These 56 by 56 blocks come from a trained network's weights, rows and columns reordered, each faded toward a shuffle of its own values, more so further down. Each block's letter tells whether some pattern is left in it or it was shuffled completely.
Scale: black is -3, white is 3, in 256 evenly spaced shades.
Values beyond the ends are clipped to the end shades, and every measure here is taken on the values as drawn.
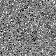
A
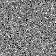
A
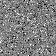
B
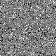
A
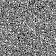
B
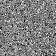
B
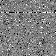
A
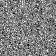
B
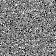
B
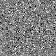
A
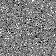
B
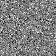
B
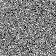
B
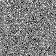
B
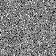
A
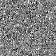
A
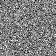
B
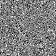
A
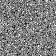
B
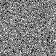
A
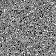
B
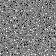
B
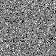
A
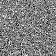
A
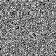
A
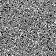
B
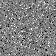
B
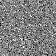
A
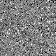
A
